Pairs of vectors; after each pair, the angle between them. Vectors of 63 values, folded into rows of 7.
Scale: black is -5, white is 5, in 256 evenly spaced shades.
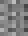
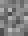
partly opposed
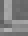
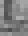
nearly opposite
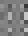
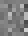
nearly parallel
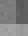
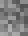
partly aligned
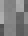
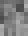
nearly opposite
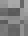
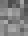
nearly opposite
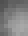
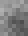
nearly opposite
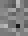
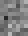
partly opposed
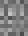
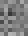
nearly opposite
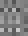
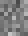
partly opposed
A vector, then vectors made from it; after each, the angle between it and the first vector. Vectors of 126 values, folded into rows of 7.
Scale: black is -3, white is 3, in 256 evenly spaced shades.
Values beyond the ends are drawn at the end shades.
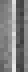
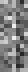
partly aligned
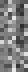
partly aligned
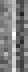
nearly parallel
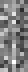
partly aligned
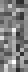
partly aligned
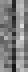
nearly opposite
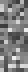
orthogonal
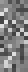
orthogonal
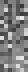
orthogonal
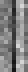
nearly opposite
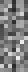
partly opposed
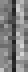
nearly opposite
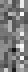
partly opposed
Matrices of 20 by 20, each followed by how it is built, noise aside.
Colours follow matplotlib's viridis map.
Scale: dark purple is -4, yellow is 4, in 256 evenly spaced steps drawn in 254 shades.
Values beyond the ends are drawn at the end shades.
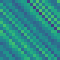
Toeplitz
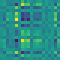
low rank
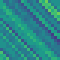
Toeplitz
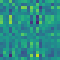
low rank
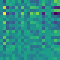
low rank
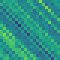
Toeplitz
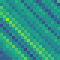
Toeplitz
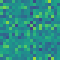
low rank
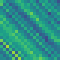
Toeplitz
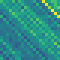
Toeplitz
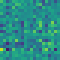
low rank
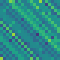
Toeplitz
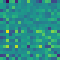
low rank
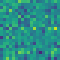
low rank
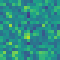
low rank
